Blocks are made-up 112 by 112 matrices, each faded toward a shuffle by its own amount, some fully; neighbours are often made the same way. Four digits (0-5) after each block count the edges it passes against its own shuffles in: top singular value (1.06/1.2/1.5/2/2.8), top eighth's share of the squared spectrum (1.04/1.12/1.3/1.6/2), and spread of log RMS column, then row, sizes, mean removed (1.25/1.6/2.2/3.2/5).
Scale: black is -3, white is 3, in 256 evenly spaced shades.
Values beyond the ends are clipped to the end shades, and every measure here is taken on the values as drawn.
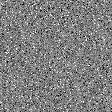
2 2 0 0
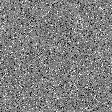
2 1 0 0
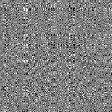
5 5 3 3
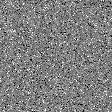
1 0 0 0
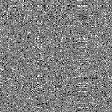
4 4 2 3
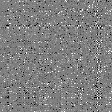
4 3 2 2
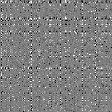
5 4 3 3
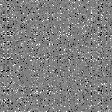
4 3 2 2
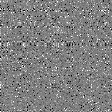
4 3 2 2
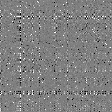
5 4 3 2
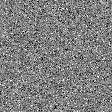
0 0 0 0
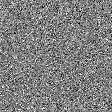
0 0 0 0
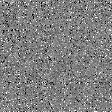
1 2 2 2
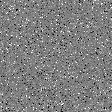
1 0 0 0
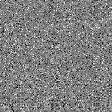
4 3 1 1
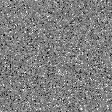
2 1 0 0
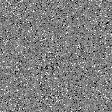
3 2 1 0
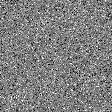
0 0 0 0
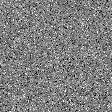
0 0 0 0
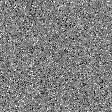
0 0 0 0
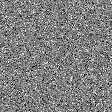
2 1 0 0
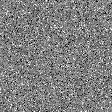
0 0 0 0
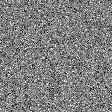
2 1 0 0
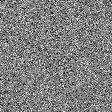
1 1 0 0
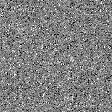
3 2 0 0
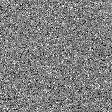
2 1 0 0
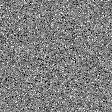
1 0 0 0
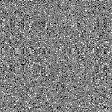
4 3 2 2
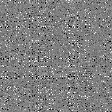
3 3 3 3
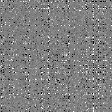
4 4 3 3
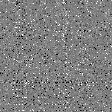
3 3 2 2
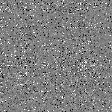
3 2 2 2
